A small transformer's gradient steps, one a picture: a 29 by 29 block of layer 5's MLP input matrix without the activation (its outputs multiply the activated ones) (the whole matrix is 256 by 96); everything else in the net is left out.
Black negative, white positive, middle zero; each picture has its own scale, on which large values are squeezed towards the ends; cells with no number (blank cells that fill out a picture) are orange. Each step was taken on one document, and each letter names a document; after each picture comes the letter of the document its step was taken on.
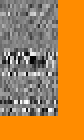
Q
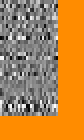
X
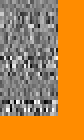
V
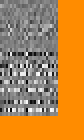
Q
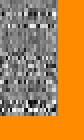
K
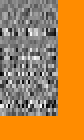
K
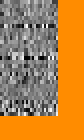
X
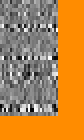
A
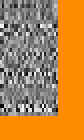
A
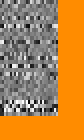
A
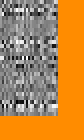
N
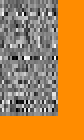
N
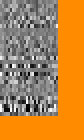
X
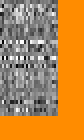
N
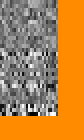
K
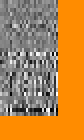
V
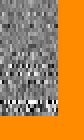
K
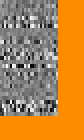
X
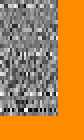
V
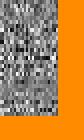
N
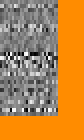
Q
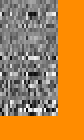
K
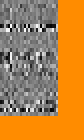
V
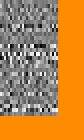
V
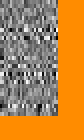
A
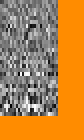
K
